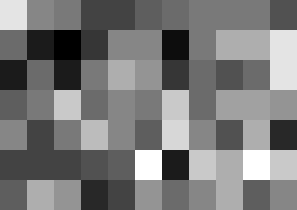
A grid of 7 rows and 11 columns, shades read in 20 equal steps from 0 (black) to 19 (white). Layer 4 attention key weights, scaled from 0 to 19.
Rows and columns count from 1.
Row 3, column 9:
6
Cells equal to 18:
0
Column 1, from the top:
17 8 2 7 10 5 7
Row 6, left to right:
5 5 5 6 7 19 2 15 13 19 15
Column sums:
56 52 51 49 60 74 54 69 72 81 79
